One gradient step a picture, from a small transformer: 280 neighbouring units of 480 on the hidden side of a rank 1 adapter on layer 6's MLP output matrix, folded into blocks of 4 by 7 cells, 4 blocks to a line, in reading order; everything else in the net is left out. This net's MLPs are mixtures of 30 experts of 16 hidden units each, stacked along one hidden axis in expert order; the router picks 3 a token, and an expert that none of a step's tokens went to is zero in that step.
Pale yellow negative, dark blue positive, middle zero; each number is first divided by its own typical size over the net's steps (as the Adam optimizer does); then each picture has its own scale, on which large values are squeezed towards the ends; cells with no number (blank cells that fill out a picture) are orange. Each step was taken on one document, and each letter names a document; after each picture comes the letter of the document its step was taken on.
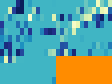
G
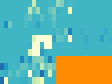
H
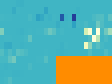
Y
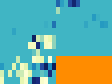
H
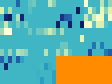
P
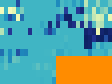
P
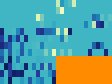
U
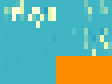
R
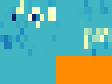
R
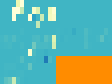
R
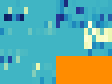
P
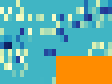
G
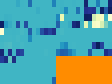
G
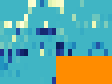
U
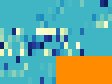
U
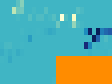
Y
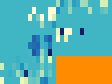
H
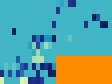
H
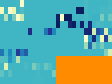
P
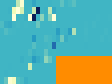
R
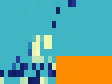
H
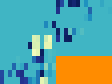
H
